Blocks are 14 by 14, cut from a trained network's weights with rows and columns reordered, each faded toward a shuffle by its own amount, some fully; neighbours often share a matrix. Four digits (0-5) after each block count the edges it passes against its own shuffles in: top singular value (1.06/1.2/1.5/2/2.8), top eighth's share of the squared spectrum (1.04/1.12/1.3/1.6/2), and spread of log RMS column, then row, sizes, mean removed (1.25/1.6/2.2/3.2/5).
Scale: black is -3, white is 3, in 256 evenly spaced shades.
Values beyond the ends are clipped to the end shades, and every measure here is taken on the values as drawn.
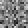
2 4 2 1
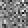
0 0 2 0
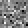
0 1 0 0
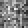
2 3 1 0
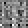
2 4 0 2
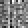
2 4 1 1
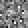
0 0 0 0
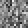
0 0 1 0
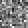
1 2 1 0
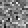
0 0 0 0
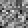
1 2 0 0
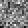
0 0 0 0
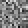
2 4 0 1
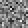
1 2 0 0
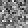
1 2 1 0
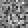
1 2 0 0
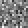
0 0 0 0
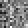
2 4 1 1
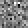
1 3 1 0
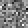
0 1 0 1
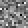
0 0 0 0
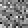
1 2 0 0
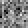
1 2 0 0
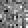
2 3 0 0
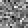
0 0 0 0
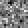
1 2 0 0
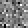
1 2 0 1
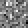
1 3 0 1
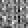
2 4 0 1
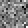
0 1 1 0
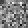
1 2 1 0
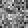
1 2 1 0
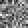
1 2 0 0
